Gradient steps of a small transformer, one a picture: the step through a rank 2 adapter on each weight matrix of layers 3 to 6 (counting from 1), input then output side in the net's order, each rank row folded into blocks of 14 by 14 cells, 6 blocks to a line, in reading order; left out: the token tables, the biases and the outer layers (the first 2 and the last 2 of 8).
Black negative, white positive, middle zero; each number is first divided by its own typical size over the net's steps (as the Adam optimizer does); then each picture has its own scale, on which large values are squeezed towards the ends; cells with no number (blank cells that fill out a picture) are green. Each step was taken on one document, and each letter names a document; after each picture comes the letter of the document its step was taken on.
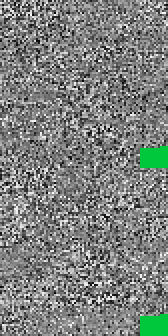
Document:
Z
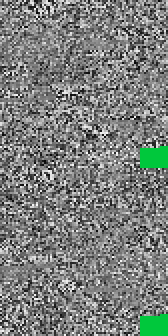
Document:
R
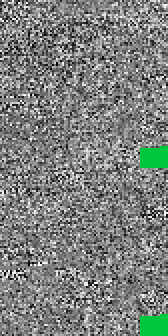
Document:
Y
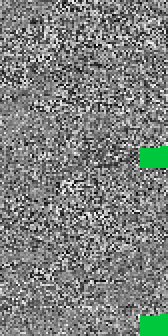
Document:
R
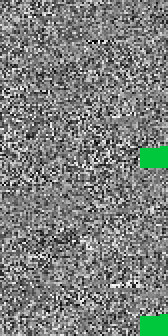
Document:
R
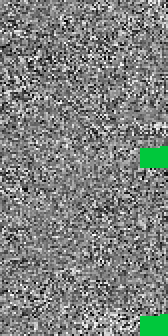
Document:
Y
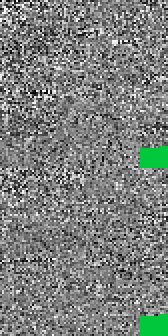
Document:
Y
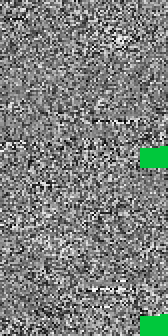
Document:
R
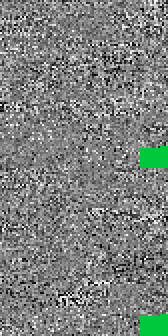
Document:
Y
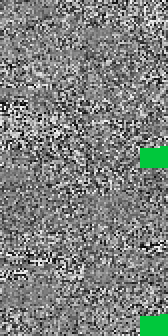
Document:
R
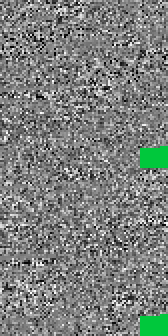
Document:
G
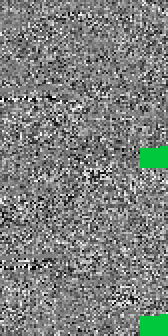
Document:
G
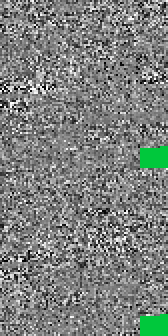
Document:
G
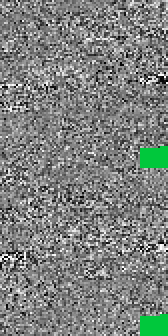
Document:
G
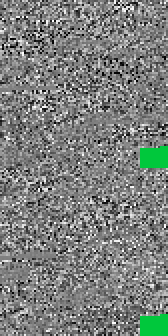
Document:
Z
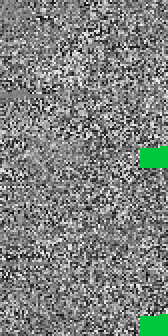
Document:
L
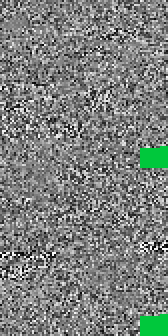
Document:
L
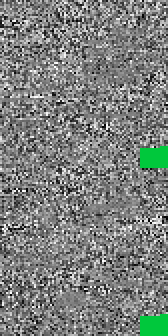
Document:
Y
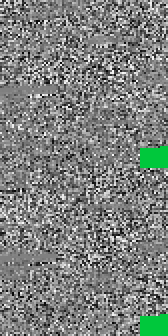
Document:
Z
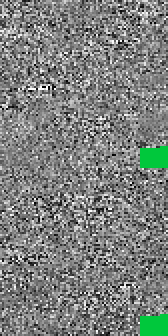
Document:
Z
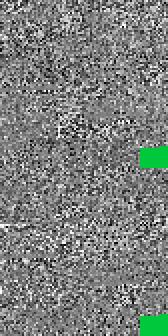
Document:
G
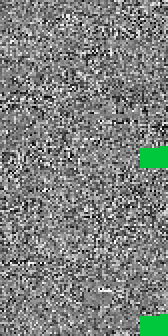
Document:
G
